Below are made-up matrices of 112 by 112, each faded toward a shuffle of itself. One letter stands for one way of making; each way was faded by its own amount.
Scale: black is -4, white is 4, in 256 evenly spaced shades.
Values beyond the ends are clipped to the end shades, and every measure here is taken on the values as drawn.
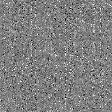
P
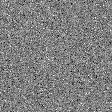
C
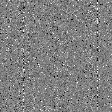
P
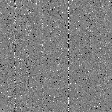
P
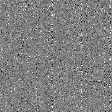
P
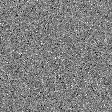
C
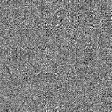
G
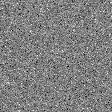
C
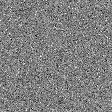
C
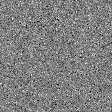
C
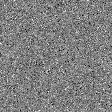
C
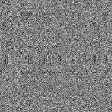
G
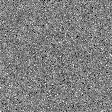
C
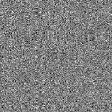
G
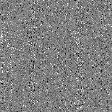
P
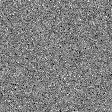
C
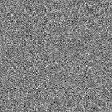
G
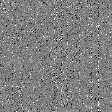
P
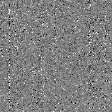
P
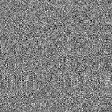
G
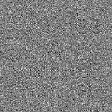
G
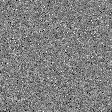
C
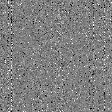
P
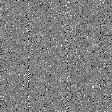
P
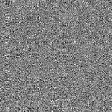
G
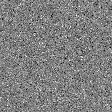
C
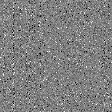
P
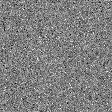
C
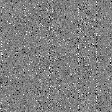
P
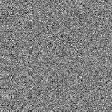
G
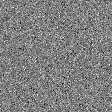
C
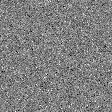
C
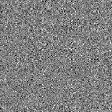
G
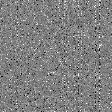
P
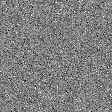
C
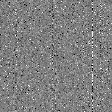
P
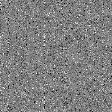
P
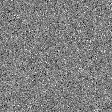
C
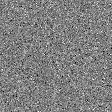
C
